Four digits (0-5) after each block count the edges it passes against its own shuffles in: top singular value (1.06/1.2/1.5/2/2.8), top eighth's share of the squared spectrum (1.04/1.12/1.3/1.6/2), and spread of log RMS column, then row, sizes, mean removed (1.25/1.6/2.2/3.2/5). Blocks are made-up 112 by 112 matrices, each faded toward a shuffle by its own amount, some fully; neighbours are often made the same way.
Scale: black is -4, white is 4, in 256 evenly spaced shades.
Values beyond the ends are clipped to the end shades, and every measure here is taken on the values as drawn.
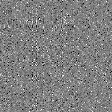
4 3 2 1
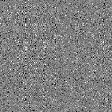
4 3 2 2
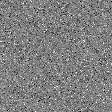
3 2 0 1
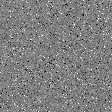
1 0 0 0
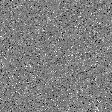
2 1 0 0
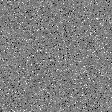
1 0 0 0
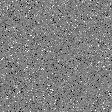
0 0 0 0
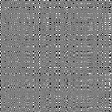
5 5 4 4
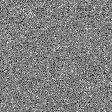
3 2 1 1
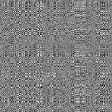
5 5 4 4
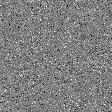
1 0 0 0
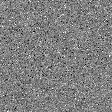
0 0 0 0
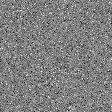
0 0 0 0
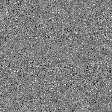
1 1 0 1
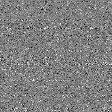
1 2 0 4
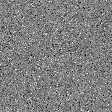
0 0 0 0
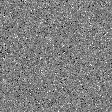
0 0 0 0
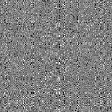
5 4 3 2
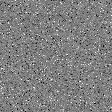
0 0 0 0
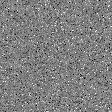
1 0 0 0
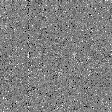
3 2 1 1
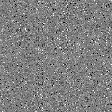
3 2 1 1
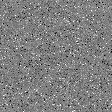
0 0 0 1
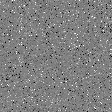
2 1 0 0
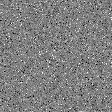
2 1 0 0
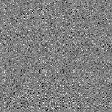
4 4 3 2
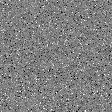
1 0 0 0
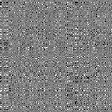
5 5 3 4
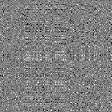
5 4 3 3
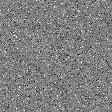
1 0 0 0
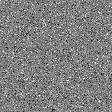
2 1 0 0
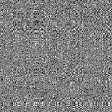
5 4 3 3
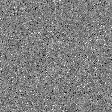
2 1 0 0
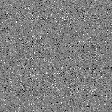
4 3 1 2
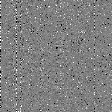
3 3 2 0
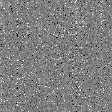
3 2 2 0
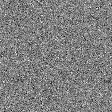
0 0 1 0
